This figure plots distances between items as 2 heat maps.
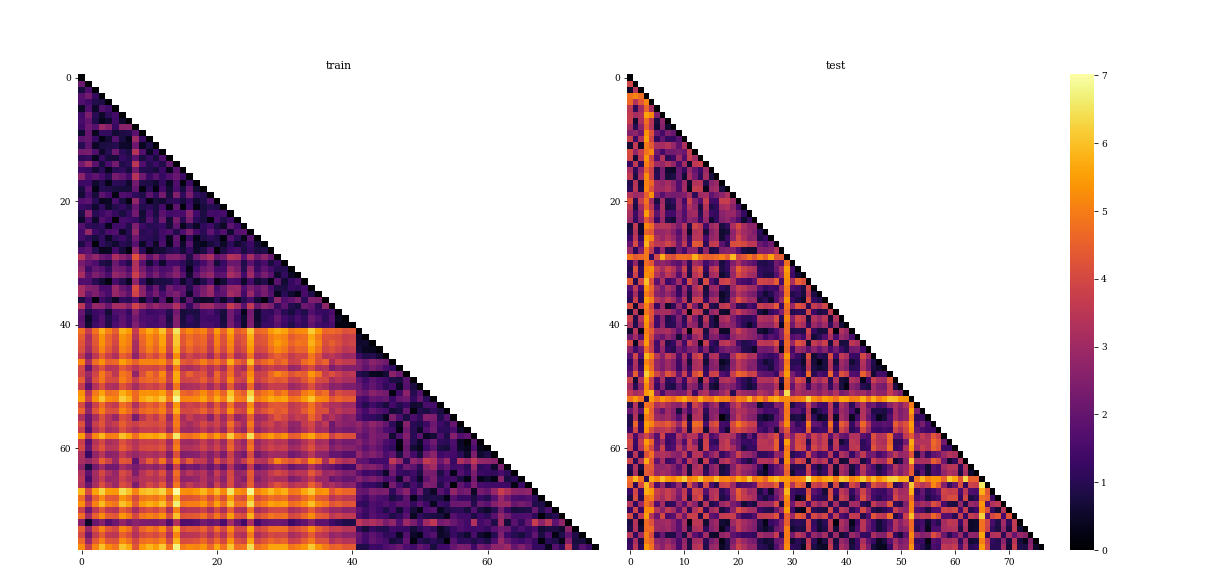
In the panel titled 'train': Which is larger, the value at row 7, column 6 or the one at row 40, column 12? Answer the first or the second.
the second
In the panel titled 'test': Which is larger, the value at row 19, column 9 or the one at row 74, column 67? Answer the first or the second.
the second
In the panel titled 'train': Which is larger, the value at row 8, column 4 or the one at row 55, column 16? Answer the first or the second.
the second
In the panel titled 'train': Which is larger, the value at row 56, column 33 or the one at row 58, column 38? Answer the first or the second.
the second
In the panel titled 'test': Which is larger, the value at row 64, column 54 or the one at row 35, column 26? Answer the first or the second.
the first
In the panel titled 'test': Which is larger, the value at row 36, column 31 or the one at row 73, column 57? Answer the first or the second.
the second
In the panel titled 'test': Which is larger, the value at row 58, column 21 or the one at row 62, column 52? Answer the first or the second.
the second
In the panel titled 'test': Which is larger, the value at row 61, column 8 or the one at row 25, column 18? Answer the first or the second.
the first
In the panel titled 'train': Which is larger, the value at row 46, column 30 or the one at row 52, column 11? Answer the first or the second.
the second
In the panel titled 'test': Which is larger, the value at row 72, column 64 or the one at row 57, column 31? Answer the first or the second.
the second
